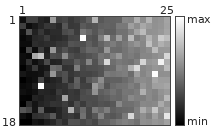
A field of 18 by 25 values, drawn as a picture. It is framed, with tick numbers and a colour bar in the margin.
Roughest part: middle left. Odd rows or columns: none. Grain: fine. Slope: up to the right. Ninth with the lowest average: bottom left.
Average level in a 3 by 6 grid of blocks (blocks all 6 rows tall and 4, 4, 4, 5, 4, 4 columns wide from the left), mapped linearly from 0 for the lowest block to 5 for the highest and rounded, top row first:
0 1 2 3 4 5
1 1 2 3 4 5
0 1 2 3 4 5
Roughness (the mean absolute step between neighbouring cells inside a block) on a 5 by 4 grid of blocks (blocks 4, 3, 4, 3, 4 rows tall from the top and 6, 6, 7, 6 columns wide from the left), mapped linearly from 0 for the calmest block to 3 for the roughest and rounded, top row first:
1110 | 3001 | 1112 | 1100 | 1111
